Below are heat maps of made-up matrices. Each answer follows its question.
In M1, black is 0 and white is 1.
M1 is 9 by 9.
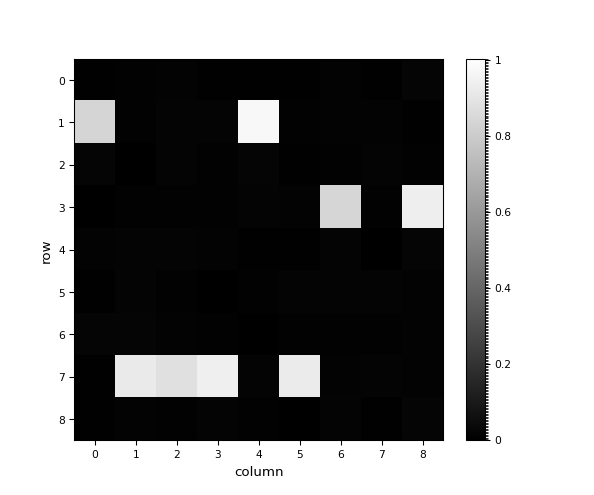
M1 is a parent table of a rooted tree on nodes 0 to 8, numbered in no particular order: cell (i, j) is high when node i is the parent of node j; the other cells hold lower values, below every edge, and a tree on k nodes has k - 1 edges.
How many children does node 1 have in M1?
2
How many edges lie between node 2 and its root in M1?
1
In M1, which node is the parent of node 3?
7
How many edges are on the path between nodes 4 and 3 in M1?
3
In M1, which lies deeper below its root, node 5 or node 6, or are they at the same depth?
node 6
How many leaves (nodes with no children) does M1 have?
6
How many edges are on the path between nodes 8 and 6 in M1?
2
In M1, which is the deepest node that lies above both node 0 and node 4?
1
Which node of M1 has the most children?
7
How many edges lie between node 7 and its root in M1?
0
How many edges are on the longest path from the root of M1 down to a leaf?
2
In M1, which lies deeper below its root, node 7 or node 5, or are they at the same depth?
node 5
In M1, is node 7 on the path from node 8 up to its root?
yes
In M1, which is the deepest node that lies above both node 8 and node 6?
3
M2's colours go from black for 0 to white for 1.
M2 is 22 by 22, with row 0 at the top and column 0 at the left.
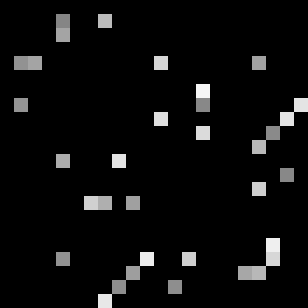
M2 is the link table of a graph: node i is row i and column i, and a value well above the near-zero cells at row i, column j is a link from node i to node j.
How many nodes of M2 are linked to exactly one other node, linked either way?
7
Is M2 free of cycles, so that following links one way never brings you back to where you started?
no
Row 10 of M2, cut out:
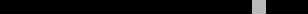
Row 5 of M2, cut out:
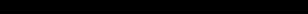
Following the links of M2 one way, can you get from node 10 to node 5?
no
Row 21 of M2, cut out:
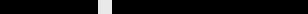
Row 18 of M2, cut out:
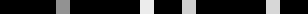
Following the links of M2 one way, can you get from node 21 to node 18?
yes
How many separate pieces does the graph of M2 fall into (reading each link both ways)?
6
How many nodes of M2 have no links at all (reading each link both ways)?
5
